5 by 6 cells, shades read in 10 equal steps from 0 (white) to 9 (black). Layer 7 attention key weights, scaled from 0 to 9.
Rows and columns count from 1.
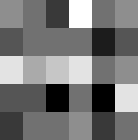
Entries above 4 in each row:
3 6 1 5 5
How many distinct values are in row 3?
5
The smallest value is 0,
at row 1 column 4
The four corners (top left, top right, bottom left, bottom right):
4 4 7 5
